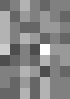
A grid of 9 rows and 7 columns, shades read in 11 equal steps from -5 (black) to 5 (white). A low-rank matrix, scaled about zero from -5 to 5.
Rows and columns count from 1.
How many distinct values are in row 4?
4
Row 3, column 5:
1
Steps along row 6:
up up down up down up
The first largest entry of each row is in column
3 1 1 1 5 5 3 5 3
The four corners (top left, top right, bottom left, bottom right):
-1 0 -1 0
